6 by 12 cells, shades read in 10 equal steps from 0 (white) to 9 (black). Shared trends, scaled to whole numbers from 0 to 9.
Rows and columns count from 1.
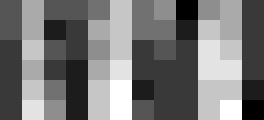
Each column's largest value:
7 3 8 8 5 2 8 7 9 4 3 9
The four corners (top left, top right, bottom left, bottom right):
6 7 7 9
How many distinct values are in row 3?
5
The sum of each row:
60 59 58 59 58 53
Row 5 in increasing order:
0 2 2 2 2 5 7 7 7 8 8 8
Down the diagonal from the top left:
6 3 6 8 2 0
